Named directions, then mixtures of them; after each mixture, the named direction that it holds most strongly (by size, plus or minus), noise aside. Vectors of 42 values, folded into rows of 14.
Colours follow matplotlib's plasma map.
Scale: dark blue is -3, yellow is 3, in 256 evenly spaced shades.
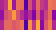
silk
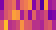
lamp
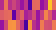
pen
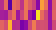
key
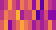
lamp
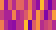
pen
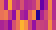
key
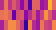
pen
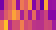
lamp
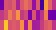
lamp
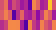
pen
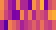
lamp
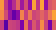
lamp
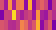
pen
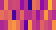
pen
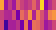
lamp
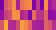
lamp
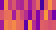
pen
